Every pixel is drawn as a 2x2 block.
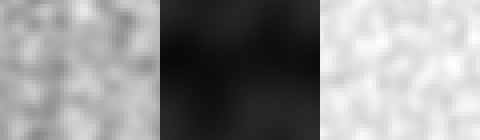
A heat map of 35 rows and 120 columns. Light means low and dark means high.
It is made of 1 by 3 panels. Panel 1,1: low, blotchy. Panel 1,2: very high, smooth, faint in contrast. Panel 1,3: very low, blotchy, faint in contrast.
